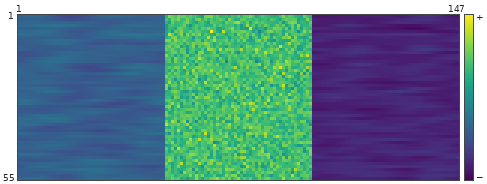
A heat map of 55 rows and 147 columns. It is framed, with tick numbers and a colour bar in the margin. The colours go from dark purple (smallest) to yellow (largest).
The table splits into one row of 3 panels. Panel 1,1: low, streaked across, faint in contrast. Panel 1,2: high, fine-grained. Panel 1,3: very low, streaked across, faint in contrast.
